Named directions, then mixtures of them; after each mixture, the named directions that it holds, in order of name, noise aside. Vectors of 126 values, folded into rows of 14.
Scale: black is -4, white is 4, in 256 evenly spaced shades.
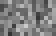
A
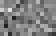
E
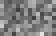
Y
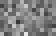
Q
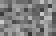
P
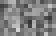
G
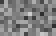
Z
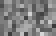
A, Z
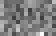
Y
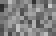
A, G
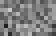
A, E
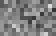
G, Y, Z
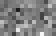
A, Y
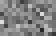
E, P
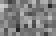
A, G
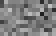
G, P, Z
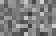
Z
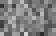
Q, Y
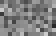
E, P, Z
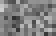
E, G
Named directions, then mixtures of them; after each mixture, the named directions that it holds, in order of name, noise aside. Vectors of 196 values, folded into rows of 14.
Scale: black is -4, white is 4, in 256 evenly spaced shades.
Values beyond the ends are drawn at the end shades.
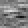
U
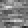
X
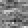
U, X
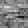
U, X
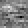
U, X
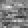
U, X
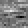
U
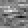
U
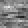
U, X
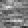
X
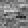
U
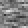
U, X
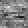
U, X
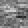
U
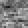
U, X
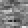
U, X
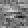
U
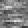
X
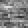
U, X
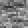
U, X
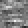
X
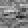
U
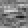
U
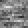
U, X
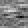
U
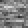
U, X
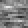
U, X
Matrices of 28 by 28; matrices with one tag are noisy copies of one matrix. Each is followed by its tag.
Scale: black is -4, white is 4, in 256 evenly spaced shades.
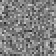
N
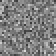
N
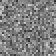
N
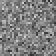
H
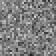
H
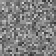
H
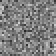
N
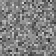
H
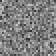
N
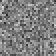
N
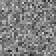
H
